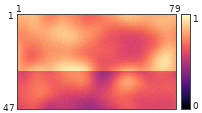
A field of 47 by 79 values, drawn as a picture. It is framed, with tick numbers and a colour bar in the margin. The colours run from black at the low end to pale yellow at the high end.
Overall the values sit about 70% of the way up the scale. The top part is higher, up to a seam about 60% of the way down. The bottom middle is the ninth with the lowest average.
